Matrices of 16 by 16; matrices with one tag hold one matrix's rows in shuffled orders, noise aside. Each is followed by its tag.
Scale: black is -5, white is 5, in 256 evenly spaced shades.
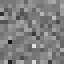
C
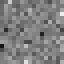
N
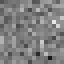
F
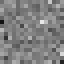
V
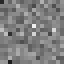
C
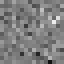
F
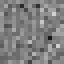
F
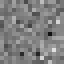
F
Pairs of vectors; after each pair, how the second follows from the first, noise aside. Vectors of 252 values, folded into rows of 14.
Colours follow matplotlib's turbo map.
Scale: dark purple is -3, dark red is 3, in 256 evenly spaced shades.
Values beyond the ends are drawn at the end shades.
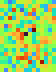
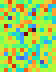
negated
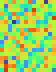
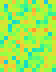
shrunk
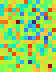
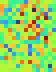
negated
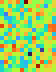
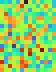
negated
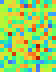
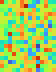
sign-scrambled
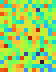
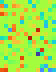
partly zeroed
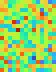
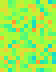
shrunk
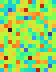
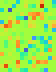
partly zeroed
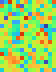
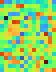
sign-scrambled
